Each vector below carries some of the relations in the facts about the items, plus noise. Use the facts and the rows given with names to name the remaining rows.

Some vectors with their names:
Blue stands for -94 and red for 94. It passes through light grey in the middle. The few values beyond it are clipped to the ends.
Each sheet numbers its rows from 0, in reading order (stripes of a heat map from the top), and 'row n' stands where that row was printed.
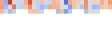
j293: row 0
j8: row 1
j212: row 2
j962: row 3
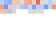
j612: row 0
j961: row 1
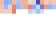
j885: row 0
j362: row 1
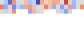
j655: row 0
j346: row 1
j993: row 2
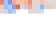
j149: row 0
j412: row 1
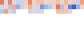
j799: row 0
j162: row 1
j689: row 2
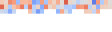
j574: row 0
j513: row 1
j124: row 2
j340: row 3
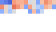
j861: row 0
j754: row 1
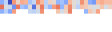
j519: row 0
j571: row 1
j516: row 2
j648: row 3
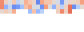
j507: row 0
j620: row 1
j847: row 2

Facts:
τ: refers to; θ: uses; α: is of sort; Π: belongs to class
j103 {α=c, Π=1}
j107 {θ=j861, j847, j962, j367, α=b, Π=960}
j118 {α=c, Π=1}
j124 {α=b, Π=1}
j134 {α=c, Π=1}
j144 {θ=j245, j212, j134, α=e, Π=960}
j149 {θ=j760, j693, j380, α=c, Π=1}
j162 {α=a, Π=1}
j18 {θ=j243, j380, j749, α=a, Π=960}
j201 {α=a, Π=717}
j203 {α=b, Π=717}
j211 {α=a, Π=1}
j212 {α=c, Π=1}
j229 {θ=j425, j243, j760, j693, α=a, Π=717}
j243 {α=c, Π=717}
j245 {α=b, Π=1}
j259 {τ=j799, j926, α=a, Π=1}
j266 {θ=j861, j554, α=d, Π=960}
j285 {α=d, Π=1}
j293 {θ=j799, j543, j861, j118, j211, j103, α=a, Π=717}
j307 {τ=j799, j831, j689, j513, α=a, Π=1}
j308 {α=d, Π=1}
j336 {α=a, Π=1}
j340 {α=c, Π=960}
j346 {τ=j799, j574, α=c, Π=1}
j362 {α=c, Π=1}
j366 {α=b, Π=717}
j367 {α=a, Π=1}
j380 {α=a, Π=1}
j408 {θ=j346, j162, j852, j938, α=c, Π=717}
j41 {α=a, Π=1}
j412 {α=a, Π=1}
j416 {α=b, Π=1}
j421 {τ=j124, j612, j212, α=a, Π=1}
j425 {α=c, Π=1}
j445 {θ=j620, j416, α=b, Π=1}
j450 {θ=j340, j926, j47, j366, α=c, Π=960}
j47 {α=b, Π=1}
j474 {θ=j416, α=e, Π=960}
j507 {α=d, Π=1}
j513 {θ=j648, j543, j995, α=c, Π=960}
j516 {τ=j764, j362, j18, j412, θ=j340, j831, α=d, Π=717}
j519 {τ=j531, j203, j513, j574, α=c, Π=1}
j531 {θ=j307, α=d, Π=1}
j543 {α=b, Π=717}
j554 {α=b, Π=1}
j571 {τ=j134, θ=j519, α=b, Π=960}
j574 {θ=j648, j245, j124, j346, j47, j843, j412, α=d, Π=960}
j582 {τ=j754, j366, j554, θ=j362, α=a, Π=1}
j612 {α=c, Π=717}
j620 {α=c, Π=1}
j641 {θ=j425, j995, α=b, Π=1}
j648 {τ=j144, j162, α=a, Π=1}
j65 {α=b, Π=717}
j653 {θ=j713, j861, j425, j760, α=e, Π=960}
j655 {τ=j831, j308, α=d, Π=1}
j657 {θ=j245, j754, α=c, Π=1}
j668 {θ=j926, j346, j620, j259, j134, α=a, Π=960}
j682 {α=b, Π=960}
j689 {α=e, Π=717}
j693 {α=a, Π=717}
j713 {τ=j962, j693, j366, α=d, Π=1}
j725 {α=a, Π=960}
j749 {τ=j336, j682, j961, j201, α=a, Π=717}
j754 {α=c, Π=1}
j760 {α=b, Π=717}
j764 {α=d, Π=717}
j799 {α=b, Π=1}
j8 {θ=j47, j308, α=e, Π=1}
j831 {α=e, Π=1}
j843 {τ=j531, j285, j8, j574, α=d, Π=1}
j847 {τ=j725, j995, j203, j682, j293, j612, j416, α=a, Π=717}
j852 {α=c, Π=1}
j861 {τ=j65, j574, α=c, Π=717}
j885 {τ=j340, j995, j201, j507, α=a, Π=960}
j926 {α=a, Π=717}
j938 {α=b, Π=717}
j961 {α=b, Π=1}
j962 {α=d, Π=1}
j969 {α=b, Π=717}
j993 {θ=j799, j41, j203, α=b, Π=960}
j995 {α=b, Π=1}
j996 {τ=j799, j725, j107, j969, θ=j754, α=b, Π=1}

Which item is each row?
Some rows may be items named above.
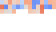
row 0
j764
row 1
j885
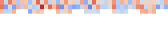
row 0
j18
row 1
j366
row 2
j764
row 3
j65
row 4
j266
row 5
j926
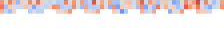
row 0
j668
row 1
j445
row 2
j693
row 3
j693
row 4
j408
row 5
j18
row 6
j713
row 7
j653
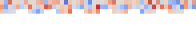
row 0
j229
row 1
j574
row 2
j259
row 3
j847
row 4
j380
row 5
j366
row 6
j243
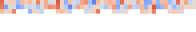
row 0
j725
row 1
j554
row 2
j8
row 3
j421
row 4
j229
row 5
j885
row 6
j760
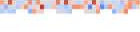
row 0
j445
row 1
j996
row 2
j641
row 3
j682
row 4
j582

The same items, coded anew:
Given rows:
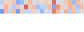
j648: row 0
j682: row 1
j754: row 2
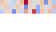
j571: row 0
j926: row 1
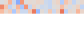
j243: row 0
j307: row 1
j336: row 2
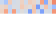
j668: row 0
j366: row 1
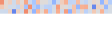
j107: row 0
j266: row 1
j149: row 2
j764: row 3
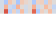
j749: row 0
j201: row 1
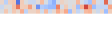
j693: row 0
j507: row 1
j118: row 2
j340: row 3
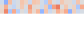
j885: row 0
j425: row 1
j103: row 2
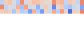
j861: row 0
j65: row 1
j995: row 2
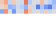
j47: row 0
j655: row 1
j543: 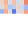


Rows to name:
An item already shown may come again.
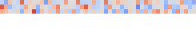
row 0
j340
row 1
j926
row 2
j513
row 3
j450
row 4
j65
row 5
j8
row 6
j962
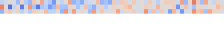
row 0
j516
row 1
j843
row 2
j962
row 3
j713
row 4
j293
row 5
j847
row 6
j366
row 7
j725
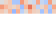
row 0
j362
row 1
j612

